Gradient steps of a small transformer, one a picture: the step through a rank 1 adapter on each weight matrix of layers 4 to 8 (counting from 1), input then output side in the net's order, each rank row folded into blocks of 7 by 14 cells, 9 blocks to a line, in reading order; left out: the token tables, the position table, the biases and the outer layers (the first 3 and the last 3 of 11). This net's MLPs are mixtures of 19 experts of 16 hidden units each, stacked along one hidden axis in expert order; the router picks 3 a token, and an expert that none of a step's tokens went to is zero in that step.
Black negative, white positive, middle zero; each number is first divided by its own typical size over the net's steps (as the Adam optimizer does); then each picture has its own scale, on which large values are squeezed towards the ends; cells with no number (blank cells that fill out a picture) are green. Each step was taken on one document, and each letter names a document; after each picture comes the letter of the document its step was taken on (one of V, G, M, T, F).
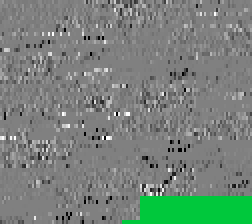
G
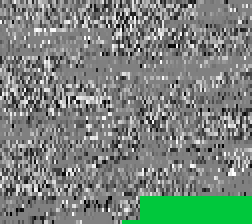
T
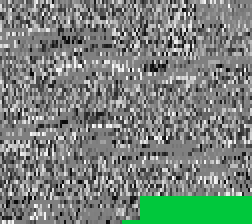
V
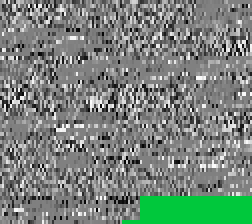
T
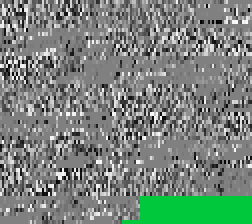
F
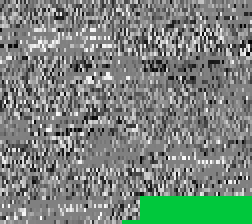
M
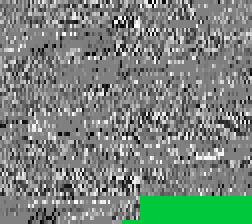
F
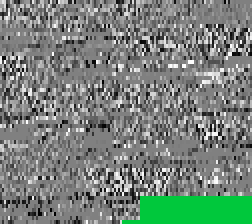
V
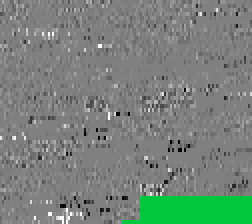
G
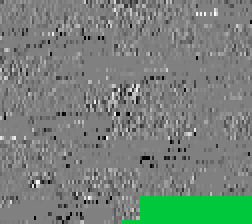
G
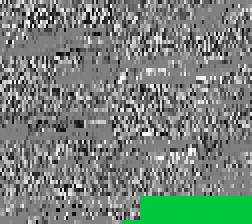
T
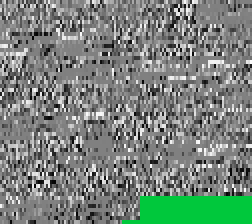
V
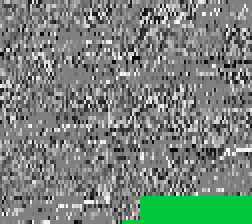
T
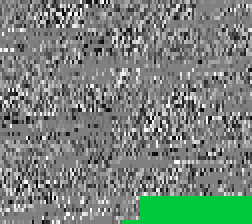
T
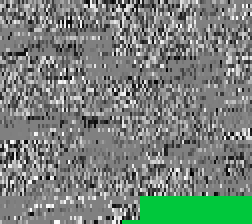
M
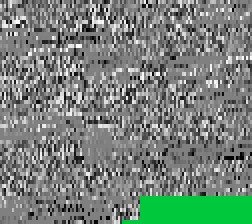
M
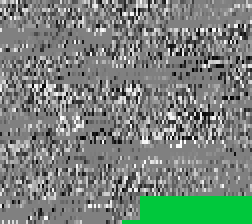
V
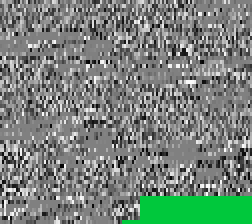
V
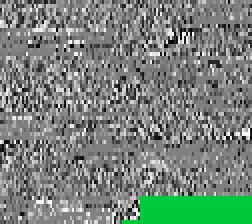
M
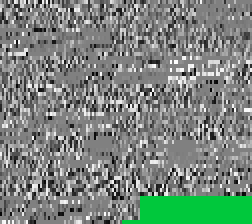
V
